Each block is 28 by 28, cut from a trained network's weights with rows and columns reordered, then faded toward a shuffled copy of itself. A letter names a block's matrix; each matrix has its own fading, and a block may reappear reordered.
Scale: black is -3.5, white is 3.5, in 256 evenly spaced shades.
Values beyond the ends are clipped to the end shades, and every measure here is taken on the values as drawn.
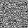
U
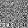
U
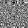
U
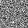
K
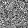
K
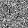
K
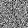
K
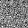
K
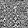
U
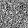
K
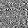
U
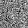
K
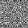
U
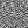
U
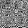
U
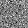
K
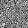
K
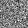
K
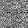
U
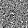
K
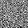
K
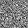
K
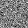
K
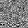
U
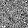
K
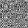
U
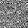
U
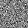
K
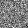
K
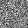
K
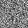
K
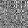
U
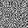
U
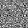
U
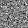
K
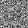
U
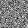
K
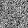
K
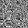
U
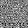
U
